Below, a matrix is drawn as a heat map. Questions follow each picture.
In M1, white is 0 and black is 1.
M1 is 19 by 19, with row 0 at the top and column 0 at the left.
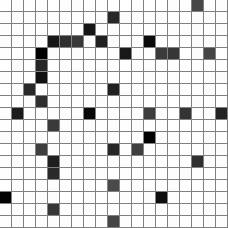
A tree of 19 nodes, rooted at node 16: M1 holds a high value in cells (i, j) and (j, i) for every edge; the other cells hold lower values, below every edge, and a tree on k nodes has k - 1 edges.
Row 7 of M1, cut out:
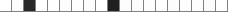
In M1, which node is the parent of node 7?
9
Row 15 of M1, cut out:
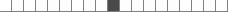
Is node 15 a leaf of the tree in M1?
yes
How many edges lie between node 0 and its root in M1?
1
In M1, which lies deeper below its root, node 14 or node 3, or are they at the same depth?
the same depth
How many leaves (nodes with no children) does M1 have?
12
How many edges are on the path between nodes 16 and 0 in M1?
1
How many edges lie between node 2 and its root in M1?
7
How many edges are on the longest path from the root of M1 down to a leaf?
7
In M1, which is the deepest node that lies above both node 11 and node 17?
4
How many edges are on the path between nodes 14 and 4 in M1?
1
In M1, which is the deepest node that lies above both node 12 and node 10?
4
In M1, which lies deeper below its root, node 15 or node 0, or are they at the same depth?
node 15
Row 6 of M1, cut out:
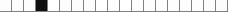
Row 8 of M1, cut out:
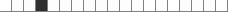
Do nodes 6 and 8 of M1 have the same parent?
yes
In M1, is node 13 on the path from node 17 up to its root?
yes
